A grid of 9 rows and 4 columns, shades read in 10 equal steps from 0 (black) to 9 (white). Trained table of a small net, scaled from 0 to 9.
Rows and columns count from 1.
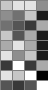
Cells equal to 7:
5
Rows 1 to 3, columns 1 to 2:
7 8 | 5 4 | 4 3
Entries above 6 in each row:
3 1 0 1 1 2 1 3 1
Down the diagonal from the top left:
7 4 2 1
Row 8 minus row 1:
1 -1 1 -5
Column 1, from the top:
7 5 4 7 6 8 2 8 3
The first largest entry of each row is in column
2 3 4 1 2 1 2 3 4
